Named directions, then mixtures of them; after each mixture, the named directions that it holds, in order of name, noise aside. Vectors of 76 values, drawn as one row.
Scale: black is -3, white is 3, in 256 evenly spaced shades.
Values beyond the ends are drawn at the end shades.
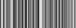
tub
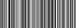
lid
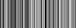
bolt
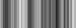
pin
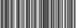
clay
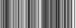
clay, pin, tub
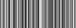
lid, tub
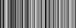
bolt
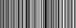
bolt, clay, tub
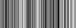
bolt, clay, pin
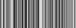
tub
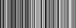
bolt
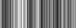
pin, tub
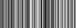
bolt, clay, lid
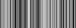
clay, lid, pin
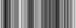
pin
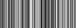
bolt, clay, lid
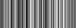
bolt, clay, pin
